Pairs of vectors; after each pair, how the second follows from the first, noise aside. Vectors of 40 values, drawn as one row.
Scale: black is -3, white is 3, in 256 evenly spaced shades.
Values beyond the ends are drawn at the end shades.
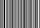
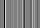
partly zeroed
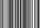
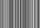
shrunk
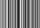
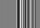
partly zeroed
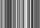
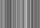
shrunk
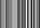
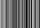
sign-scrambled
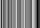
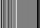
partly zeroed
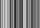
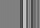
partly zeroed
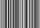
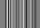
partly zeroed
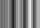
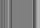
partly zeroed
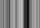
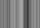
shrunk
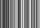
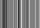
partly zeroed
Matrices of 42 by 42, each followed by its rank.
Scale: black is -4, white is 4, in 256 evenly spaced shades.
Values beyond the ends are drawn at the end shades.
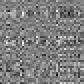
five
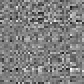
five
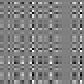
one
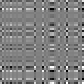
one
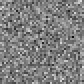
full rank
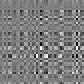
two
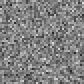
full rank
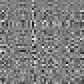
five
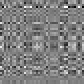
two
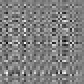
two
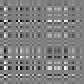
one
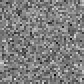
full rank
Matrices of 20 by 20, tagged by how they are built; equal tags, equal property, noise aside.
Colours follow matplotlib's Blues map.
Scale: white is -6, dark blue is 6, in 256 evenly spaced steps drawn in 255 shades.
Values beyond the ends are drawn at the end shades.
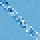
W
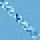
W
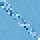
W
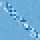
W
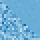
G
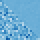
G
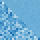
G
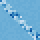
W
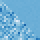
G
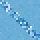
W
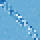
W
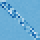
W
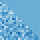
G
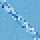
W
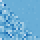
G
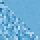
G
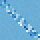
W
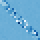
W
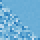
G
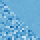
G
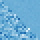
G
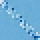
W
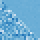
G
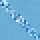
W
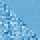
G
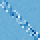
W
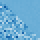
G
